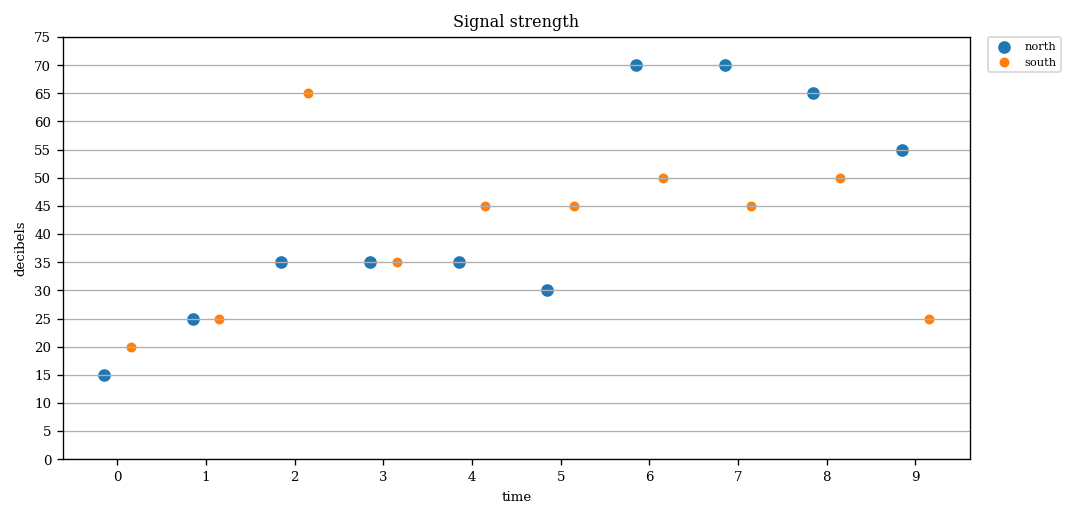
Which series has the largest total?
north
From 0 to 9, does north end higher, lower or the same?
higher
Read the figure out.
Title: Signal strength
x-axis: time, ticks 0 1 2 3 4 5 6 7 8 9
y-axis: decibels, ticks 0 5 10 15 20 25 30 35 40 45 50 55 60 65 70 75
Legend: north, south
Values:
north: 15 25 35 35 35 30 70 70 65 55
south: 20 25 65 35 45 45 50 45 50 25
